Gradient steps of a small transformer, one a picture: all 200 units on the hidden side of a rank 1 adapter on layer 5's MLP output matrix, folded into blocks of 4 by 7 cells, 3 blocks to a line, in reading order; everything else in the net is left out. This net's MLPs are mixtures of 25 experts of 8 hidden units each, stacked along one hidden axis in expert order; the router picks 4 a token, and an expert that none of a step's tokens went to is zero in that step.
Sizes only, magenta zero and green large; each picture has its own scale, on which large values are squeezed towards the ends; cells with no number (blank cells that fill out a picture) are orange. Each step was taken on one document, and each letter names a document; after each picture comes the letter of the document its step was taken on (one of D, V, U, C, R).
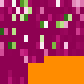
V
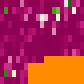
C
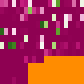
V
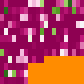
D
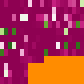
V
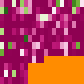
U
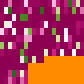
D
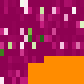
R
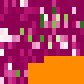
R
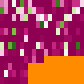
U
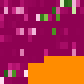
C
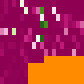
R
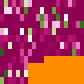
R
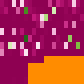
U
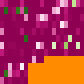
U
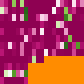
U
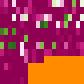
V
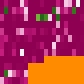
C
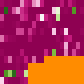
C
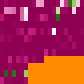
C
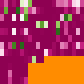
U
